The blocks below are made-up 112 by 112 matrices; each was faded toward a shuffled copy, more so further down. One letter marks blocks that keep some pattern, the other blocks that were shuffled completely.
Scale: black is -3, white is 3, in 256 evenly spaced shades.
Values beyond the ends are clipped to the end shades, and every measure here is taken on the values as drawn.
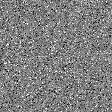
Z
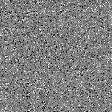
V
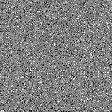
V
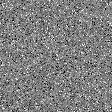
Z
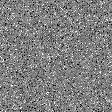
Z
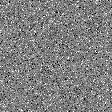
Z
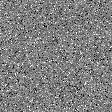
Z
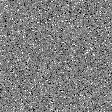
Z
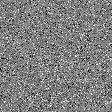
Z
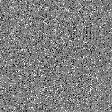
V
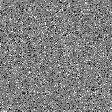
V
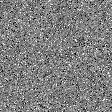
Z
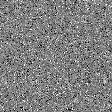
V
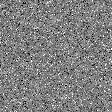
Z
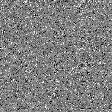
V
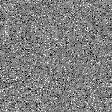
V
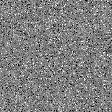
V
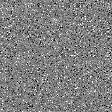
V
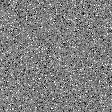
Z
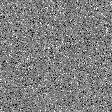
Z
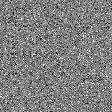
V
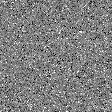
Z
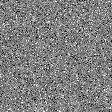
Z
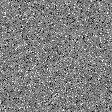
Z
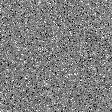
Z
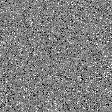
V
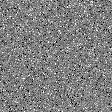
Z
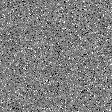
Z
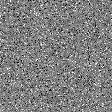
V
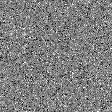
V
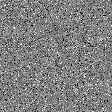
V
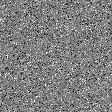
Z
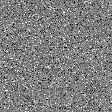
V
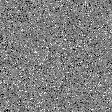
Z
